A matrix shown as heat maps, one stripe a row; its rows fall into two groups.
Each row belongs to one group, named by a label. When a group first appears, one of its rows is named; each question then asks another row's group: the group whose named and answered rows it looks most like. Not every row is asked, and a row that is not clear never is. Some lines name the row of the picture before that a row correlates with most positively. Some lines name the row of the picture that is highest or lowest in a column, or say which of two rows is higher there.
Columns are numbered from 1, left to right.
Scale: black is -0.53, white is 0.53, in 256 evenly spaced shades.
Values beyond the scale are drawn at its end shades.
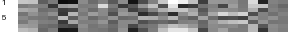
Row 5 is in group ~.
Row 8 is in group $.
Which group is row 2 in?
~
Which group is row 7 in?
$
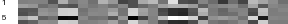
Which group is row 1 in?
~
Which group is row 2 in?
$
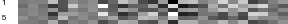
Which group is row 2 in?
~
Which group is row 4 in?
~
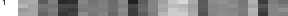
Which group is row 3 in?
$
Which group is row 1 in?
$
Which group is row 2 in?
$
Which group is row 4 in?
$
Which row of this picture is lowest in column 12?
1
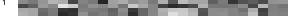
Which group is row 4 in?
$
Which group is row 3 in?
$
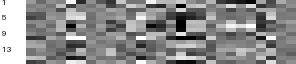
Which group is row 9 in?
~
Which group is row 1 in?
~
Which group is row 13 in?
~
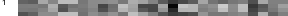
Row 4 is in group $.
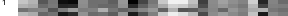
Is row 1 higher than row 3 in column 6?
No
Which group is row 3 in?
~
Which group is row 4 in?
$
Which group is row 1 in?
$
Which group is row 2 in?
$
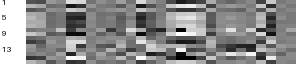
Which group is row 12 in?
~
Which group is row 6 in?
$
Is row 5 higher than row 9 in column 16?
No
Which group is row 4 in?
$
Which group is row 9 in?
$
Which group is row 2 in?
$
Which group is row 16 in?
$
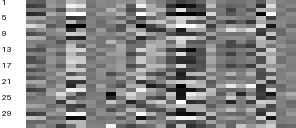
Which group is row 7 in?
$
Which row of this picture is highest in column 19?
4
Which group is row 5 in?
$
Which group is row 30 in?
$
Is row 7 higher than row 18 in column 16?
Yes
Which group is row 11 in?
~
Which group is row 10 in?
$
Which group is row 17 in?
~
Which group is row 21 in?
$
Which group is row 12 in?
~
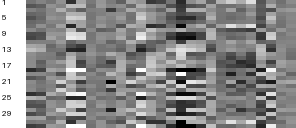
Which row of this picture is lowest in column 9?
21
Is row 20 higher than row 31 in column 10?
Yes
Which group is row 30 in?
$
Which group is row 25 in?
$
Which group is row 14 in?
~
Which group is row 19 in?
~
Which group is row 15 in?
~
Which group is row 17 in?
~
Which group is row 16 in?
~
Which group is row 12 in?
$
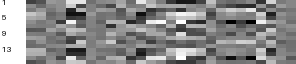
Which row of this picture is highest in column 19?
1
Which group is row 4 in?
$
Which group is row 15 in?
~
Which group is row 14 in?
$
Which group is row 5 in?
$
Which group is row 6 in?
~
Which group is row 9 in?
~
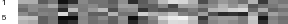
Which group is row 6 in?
$
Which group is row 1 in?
$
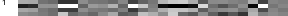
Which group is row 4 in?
~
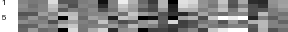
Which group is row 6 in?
~
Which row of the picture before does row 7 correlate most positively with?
2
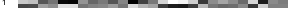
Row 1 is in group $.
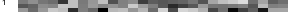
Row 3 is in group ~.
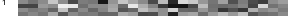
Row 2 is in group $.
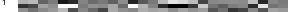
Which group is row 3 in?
~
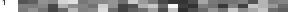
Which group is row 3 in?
~
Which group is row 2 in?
~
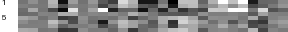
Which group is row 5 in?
$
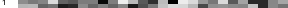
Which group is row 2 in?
$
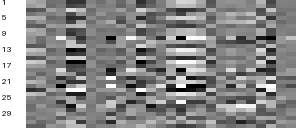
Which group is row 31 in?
~
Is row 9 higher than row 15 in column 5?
No
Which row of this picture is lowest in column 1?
23
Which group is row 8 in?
$
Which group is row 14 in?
$
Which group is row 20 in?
~
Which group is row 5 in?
$
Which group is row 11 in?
~
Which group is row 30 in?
~
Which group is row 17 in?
$
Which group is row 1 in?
$
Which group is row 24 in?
$
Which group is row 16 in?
$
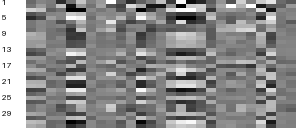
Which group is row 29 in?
$
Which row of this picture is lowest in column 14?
2
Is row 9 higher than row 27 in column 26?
Yes
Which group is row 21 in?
$
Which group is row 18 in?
$
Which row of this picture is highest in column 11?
2
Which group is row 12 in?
$
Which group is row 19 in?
~
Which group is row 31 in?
$
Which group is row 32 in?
$
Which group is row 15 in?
$
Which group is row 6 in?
~
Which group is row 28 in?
~
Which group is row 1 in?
~
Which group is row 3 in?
$
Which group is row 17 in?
~
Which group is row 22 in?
$
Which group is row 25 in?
$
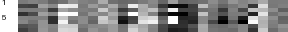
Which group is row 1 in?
~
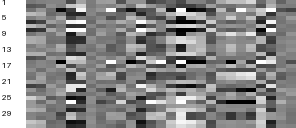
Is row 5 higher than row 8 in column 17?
Yes
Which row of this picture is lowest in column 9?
23
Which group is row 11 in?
$
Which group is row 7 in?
$
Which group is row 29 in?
~
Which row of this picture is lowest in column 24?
8
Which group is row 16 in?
~
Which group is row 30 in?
~
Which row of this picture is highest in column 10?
26
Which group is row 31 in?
$
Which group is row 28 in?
$
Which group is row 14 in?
$
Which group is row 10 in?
$
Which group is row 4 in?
$
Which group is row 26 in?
~
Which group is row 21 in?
$
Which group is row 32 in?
$
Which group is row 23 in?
~
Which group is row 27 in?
$
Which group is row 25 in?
$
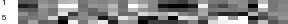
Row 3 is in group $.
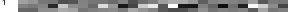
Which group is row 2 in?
~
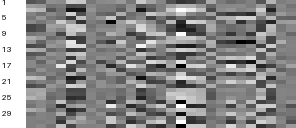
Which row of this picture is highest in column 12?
12
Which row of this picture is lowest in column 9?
6
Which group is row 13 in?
$
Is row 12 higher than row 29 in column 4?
No
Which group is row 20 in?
$
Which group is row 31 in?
~
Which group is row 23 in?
$
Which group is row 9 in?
~
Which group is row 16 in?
~
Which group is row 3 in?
$
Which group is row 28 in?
$
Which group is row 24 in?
$
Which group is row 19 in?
~
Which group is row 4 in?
~
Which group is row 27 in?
~
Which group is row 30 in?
~
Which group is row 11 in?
~
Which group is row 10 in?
$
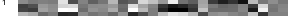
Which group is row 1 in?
~
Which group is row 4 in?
$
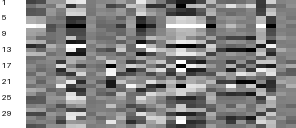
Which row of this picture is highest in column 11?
22
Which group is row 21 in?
~
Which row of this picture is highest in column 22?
19
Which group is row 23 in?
$
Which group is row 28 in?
$
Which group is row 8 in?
$
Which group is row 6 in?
$
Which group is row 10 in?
~
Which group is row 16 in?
~
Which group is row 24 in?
~
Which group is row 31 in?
~
